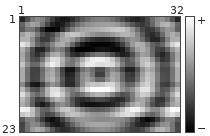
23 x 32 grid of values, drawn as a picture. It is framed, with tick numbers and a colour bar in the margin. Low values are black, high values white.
Odd rows or columns: none. Ninth with the lowest average: top middle. Ninth with the highest average: centre. Rings: centred on the centre. Slope: none.
